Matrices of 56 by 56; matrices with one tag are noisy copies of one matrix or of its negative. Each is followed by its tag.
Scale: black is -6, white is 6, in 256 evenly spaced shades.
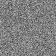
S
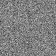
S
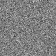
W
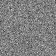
S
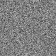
W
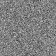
W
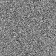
W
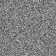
W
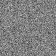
S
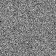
S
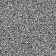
S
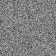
S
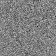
W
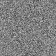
W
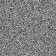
W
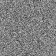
W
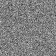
S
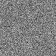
S
